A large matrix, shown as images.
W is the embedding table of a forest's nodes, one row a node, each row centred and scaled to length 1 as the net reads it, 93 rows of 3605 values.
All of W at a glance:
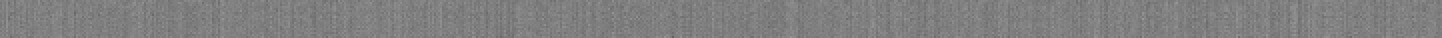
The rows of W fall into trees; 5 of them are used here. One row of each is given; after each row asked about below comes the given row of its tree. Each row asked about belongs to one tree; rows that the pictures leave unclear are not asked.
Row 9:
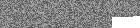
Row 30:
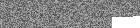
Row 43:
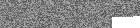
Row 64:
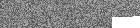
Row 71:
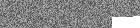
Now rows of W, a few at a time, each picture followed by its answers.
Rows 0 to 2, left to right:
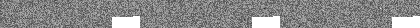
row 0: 64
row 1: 71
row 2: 71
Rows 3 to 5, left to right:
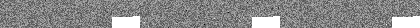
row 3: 64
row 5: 9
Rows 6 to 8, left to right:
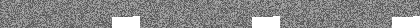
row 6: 64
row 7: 64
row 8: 43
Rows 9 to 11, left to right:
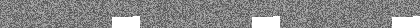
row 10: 30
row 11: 71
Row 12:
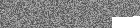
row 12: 64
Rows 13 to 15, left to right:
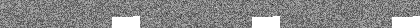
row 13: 43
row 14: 9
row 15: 43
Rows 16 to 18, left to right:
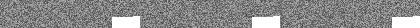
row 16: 9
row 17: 43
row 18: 64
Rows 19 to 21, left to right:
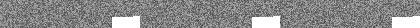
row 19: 43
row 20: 43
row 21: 64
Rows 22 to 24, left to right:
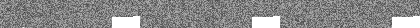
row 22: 30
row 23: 43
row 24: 43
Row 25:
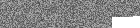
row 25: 43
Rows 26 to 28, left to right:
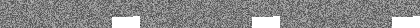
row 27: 71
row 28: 71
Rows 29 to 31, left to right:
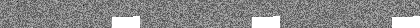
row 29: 30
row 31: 64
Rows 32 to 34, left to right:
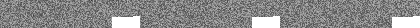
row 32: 30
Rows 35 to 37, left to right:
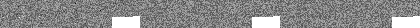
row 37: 30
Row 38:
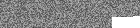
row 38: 30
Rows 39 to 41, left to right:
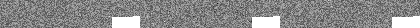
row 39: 64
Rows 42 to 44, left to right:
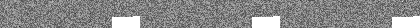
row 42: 9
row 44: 43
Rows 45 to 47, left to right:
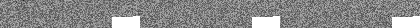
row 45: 30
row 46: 64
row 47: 64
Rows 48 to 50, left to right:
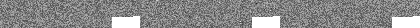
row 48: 30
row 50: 64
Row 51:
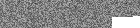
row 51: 71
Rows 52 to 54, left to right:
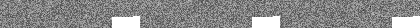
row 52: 43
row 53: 43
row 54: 64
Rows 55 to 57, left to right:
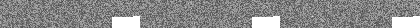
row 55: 43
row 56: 43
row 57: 64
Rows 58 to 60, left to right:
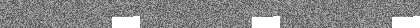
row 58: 43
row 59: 30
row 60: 43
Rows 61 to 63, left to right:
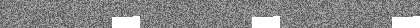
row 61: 64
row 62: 30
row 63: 9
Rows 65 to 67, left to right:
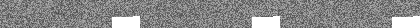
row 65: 43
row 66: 30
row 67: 43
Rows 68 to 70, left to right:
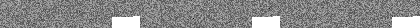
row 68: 43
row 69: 9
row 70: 9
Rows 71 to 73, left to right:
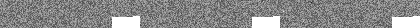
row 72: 71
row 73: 64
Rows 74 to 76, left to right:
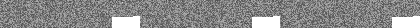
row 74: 30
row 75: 43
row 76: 64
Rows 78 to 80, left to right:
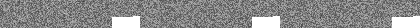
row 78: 71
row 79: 9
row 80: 30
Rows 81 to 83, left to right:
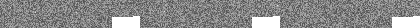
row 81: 71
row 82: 64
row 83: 64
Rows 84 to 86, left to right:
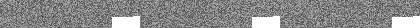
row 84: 71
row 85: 64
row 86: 43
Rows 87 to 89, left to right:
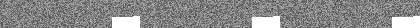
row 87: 64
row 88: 30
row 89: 43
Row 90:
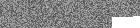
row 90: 71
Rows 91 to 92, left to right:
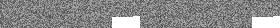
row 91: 64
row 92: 30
